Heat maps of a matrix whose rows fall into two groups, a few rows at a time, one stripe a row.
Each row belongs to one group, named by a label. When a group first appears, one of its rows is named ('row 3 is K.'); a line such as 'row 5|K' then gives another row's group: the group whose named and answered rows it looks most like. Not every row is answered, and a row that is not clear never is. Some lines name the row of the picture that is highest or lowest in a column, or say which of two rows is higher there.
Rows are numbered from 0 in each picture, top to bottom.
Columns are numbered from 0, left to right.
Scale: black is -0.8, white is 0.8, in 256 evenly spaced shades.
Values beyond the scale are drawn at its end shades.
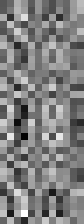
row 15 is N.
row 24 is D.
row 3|N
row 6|D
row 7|N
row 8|N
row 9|D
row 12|D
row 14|D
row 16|N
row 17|D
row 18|D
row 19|N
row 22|N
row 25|D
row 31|N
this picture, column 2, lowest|17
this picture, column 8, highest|19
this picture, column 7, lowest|27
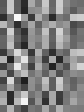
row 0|N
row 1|N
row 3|D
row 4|N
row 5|N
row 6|N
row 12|N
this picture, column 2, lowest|3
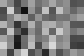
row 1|N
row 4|N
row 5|D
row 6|D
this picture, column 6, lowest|7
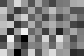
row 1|D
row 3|D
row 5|N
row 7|D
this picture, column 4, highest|7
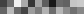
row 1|N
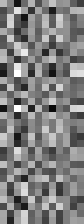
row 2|N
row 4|D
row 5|N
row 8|D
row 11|D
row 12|N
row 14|D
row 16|D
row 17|N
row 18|N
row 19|D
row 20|D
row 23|D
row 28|D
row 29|N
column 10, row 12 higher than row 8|Yes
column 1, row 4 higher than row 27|Yes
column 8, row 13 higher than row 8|No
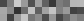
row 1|D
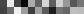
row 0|N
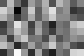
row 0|N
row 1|D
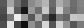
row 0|N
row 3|N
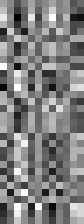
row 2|D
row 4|N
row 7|D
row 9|D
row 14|D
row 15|N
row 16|D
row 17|D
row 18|D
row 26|N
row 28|D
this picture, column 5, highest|29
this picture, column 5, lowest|2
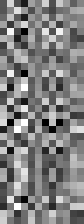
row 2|N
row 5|D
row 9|D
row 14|N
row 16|D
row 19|D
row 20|N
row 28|N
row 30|D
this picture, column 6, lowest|17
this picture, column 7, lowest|18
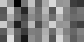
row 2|N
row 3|D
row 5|N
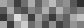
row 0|D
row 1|N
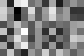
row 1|D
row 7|N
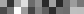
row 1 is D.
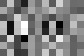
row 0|N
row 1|D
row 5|N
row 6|D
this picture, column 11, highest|2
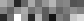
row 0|D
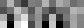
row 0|N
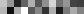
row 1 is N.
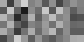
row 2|D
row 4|D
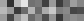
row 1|D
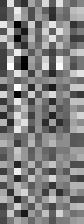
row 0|N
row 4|N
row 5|D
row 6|N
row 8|N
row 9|N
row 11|D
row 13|D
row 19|D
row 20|D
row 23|D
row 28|D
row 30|N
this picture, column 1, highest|9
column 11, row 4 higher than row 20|Yes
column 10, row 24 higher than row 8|Yes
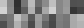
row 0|D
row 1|D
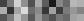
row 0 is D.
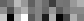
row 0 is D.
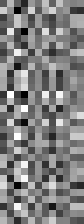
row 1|D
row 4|N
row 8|N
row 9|D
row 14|N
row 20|N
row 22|D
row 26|D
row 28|D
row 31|D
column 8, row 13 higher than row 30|Yes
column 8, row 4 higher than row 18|Yes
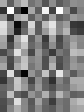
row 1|N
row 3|D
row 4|D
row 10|N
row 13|N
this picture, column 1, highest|1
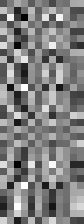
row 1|D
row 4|D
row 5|N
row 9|N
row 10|N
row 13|D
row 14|D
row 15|N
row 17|D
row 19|D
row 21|N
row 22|N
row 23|D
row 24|N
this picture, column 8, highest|2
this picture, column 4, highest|23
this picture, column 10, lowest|23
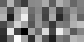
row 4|N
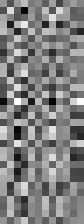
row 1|N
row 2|D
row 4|D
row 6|N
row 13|N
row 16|D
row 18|D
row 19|D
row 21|D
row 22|D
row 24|D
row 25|D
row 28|N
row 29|N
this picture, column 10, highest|14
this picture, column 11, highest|14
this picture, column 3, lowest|1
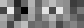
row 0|D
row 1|N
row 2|D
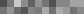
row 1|N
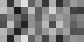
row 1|D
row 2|N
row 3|N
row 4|D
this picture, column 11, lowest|1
